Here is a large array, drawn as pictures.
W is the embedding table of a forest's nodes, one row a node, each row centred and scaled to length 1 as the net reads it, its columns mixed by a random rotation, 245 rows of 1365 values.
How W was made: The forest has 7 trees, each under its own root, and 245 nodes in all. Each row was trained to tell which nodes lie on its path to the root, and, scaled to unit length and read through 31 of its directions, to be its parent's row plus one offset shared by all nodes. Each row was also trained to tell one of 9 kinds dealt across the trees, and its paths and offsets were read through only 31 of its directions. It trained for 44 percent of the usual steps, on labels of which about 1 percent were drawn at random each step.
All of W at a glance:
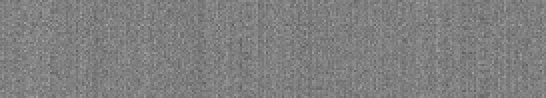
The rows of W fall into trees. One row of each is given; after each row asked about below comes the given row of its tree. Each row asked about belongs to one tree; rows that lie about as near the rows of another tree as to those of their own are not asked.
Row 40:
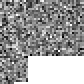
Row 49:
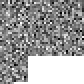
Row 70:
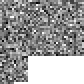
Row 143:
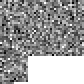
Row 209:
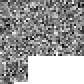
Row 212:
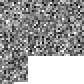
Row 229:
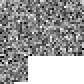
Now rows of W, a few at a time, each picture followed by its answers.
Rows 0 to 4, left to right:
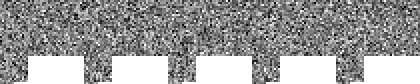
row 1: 212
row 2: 49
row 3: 143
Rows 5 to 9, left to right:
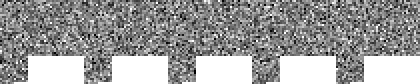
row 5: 212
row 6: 209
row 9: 209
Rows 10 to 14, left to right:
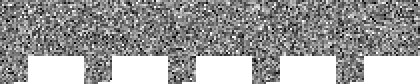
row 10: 143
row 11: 212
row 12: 70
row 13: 212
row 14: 209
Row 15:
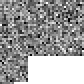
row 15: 212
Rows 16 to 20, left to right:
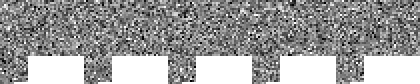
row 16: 212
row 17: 209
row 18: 143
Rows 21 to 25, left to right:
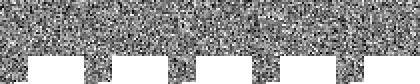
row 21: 229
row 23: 49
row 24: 209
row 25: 229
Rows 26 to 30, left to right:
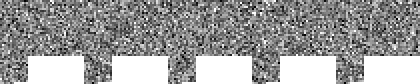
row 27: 212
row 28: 209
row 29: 40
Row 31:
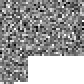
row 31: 49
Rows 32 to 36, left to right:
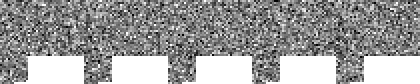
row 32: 209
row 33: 70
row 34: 212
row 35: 209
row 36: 143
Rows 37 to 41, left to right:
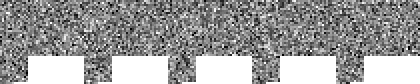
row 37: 212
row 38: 212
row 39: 209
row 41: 229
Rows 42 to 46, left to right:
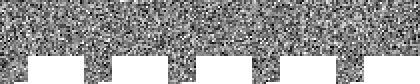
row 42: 143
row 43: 212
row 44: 212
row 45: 229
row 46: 143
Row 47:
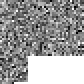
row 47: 49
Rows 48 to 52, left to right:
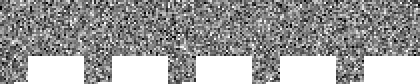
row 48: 70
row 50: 40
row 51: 212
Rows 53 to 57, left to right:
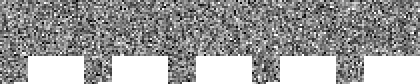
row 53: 49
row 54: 229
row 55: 143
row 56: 49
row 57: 212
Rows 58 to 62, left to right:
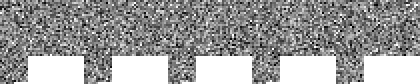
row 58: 229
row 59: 143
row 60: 143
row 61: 143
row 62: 143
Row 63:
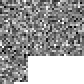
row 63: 143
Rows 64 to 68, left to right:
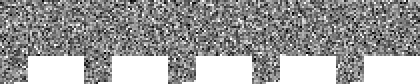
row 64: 143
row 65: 143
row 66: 209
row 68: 229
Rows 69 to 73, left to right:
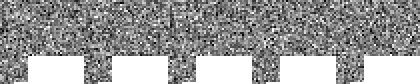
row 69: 209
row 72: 143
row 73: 212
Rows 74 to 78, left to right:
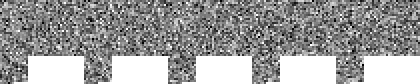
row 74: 212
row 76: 212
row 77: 229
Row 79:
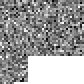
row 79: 143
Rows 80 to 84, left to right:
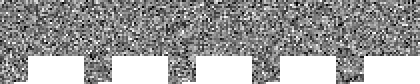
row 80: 229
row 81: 209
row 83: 212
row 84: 143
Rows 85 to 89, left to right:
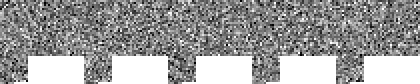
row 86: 209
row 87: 40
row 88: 209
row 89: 143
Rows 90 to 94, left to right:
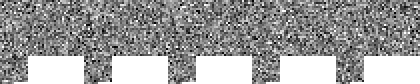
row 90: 212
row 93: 143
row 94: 49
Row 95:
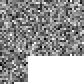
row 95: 143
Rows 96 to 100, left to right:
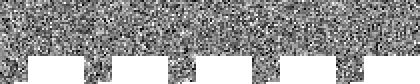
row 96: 49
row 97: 209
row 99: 229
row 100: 49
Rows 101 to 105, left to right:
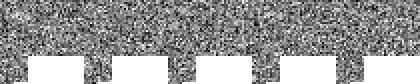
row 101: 209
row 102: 212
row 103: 229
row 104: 209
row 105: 209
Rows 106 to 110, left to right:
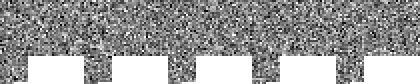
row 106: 143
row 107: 40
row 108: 209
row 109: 143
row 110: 40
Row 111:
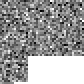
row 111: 209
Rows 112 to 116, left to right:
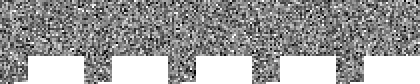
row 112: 212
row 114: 212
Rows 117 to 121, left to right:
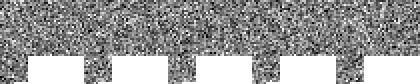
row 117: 40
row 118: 209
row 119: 212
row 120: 209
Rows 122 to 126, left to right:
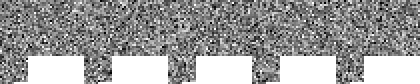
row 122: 229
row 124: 49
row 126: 212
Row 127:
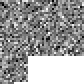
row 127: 229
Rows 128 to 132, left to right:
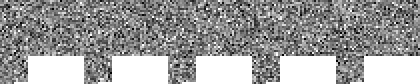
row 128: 229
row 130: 209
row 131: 209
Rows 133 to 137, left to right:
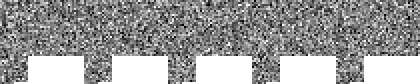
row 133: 209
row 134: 229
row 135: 143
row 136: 209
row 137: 143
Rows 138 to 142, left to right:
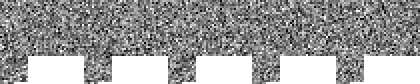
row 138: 70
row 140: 229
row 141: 212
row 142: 49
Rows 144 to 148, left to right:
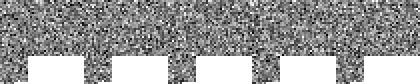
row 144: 212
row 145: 143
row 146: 229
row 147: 229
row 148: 212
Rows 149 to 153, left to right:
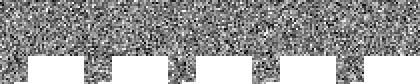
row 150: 143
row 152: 209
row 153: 212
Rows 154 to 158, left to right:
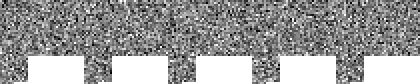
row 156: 209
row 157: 209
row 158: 49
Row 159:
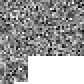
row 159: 209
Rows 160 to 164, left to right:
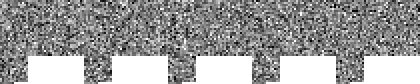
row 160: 70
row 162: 40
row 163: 143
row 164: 40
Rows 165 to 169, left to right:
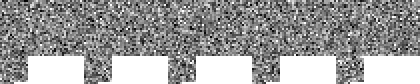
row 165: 209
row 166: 143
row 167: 212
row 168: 212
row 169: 209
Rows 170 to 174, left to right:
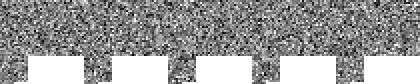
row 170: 229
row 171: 209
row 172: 40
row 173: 209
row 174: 143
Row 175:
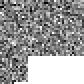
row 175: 229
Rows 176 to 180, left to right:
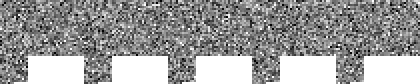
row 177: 143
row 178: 229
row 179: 212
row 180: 229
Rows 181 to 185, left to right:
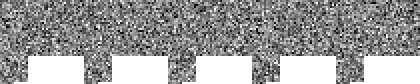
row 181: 49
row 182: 229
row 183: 229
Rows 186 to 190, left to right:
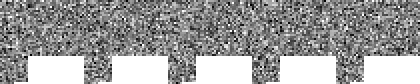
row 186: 40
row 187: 209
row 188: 212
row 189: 70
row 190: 70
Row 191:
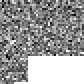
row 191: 209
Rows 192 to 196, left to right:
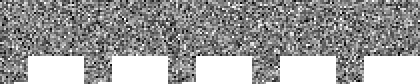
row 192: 143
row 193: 209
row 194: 143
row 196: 70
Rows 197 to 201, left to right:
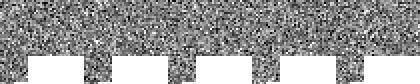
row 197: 212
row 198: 40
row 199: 143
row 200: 49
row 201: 143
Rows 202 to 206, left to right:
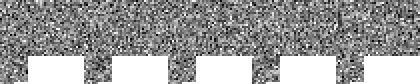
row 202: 212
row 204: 229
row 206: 209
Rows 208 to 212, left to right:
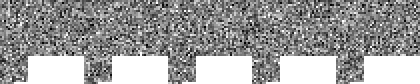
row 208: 49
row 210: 49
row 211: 209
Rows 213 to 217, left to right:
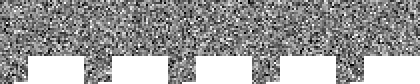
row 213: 212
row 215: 143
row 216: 229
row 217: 212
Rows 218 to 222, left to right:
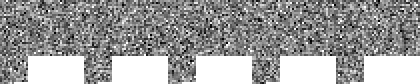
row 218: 70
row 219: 143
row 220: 212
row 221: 143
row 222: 143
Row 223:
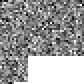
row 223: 143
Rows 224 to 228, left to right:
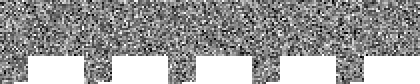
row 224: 212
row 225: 209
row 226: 229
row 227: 143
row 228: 40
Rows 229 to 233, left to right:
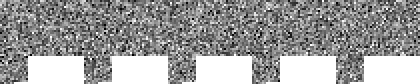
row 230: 209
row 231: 209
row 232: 40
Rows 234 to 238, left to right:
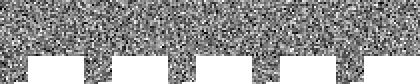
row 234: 143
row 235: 212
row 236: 229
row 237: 143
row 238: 212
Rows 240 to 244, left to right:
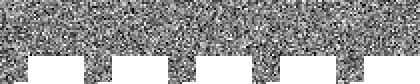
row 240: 70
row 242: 212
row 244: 212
